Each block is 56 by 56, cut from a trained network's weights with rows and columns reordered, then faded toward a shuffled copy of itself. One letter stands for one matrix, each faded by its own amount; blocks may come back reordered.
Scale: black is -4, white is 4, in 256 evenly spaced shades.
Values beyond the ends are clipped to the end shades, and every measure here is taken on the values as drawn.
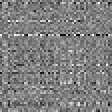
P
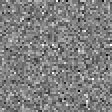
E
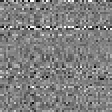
P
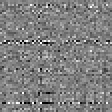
P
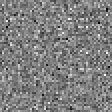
E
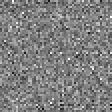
E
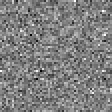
E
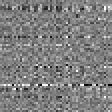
P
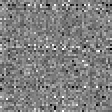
E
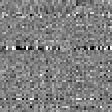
P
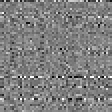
P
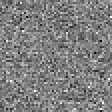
E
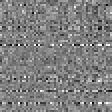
P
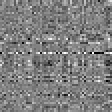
P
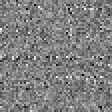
E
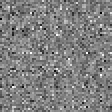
E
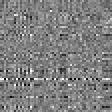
P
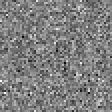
E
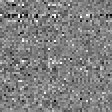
E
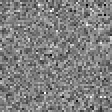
E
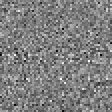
E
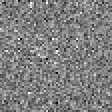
E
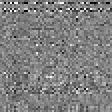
P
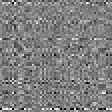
P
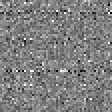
E
